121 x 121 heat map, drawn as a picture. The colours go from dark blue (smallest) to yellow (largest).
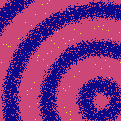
Rings: centred on the bottom right. Roughest part: bottom right. Seam: none. Mirror symmetry: none. Slope: none. Average level on the scale: 30%. Odd rows or columns: none.
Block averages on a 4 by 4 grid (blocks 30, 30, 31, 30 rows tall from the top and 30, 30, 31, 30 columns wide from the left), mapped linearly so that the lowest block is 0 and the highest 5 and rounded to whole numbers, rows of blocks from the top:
2 4 2 2
4 4 3 2
2 3 5 4
2 2 4 0
